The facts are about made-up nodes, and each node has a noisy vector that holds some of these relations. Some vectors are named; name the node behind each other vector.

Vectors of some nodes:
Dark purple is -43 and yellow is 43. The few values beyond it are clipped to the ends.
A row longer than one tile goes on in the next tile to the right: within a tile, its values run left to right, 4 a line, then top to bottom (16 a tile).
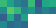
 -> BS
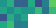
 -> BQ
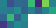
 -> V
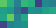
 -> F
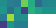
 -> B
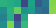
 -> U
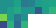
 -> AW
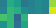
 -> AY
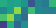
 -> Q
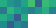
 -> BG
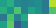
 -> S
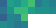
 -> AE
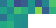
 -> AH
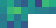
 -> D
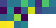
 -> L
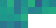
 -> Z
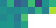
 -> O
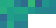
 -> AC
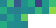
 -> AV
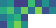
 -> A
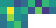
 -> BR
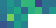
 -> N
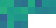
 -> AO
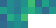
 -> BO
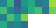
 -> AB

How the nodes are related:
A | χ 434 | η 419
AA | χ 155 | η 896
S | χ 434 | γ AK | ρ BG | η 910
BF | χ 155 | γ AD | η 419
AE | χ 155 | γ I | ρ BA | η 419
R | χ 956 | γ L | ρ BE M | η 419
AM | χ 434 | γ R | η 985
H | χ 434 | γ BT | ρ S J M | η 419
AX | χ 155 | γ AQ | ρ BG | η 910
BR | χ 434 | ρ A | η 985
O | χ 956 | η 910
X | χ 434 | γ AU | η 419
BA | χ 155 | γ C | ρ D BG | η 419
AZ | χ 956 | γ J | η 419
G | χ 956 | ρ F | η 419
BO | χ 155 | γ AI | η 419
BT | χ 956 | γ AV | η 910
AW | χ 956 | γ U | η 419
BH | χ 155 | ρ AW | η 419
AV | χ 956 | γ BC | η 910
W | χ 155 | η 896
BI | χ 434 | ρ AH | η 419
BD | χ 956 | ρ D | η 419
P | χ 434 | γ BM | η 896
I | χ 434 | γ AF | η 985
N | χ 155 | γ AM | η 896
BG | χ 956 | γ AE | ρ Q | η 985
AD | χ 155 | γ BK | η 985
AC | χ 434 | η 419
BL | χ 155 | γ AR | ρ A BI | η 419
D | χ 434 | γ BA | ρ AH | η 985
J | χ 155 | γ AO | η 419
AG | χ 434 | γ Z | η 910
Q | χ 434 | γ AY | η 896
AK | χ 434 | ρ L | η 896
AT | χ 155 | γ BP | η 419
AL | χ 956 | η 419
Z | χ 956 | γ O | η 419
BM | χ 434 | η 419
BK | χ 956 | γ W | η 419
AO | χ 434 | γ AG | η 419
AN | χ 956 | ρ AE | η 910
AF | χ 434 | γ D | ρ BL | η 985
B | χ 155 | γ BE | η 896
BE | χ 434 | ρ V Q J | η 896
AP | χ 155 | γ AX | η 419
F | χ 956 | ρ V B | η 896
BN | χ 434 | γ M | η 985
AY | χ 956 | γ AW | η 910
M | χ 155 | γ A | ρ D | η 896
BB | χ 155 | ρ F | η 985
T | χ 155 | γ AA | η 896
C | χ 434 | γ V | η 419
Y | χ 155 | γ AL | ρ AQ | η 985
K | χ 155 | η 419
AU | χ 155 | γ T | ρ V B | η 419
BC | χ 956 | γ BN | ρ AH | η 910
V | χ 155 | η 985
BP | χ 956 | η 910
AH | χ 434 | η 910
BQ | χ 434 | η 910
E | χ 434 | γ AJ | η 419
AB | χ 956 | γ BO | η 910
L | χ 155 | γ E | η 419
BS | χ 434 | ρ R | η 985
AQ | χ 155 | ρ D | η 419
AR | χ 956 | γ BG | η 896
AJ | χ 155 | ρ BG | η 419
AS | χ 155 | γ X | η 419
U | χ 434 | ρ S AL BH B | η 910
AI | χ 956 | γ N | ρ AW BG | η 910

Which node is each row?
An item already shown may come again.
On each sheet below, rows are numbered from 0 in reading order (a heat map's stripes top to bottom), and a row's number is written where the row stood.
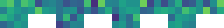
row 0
AR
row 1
V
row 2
AJ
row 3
AH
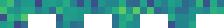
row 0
H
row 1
C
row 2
BI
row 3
AL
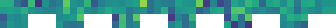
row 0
BM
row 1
BD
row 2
AU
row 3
AJ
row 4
Y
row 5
AZ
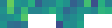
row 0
BD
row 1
AL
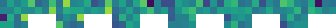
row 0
AX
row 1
AN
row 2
W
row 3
AQ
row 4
E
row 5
BE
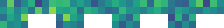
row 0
BC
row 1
P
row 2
BG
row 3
AD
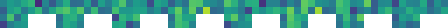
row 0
AA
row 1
BI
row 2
H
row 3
BL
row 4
F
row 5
BL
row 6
G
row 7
BA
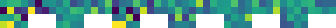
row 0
AK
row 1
AH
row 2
L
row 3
BB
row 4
AI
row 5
M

